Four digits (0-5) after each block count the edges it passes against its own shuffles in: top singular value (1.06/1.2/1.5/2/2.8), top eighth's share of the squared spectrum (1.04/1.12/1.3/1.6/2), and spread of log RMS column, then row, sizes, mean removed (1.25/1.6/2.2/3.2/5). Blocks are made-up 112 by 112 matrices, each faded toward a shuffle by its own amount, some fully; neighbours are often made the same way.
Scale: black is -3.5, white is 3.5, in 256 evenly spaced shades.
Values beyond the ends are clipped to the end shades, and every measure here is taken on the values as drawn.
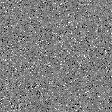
3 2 1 0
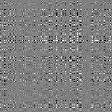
5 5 4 4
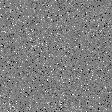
2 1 0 0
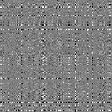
5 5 4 4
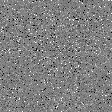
3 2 1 1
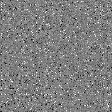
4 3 1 1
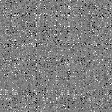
4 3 2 2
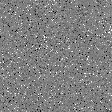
1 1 0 0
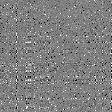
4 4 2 2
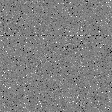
3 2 0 0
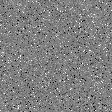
1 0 0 0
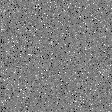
2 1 0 0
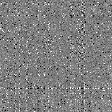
4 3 2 2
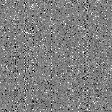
4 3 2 2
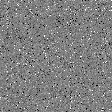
2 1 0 0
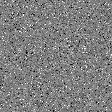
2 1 0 0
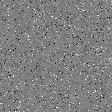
0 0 0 0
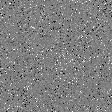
1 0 0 0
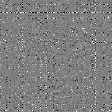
4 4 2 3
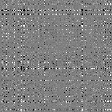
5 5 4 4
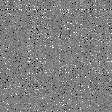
3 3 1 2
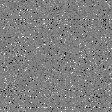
3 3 1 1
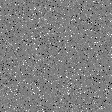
0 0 0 0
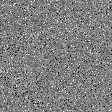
0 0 0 0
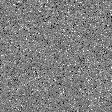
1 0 0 0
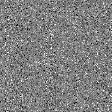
2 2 3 0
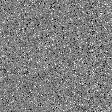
1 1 1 0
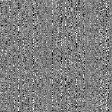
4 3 4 0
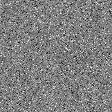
1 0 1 0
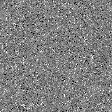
2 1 2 0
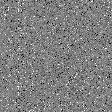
1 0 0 0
